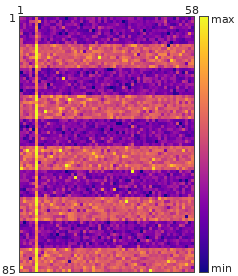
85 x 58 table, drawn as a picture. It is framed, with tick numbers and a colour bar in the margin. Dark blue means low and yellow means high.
Column 6 differs from the columns beside it. Stripes running across repeat 5 times from top to bottom. Overall the values sit about 40% of the way up the scale.
